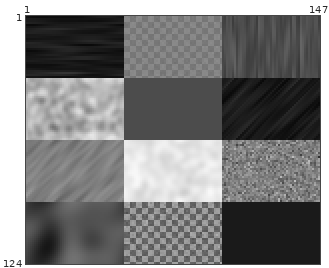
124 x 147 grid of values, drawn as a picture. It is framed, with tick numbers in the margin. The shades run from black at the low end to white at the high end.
The table splits into 4 rows of 3 panels. Panel 1,1: very low, streaked across, faint in contrast. Panel 1,2: middling, checkered, faint in contrast. Panel 1,3: low, streaked downward, faint in contrast. Panel 2,1: high, blotchy. Panel 2,2: low, flat. Panel 2,3: very low, slanting up to the right, faint in contrast. Panel 3,1: middling, slanting up to the right, faint in contrast. Panel 3,2: very high, blotchy, faint in contrast. Panel 3,3: middling, fine-grained. Panel 4,1: low, smooth. Panel 4,2: middling, checkered, strong in contrast. Panel 4,3: very low, flat.
